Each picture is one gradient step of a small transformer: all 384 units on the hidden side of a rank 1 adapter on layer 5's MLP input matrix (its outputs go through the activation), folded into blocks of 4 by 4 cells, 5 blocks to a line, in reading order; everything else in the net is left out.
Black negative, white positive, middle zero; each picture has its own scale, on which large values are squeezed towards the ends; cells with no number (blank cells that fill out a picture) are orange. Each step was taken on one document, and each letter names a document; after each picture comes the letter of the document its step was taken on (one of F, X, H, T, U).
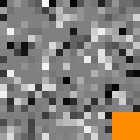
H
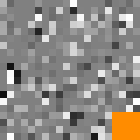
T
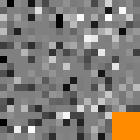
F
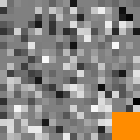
T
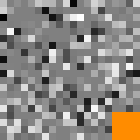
H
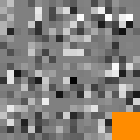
T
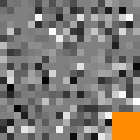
T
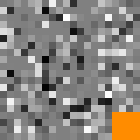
H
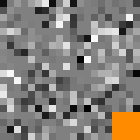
H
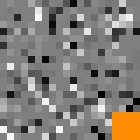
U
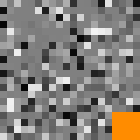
H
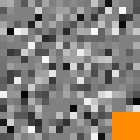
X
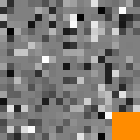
X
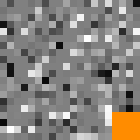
F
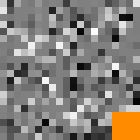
U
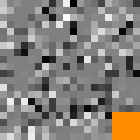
H
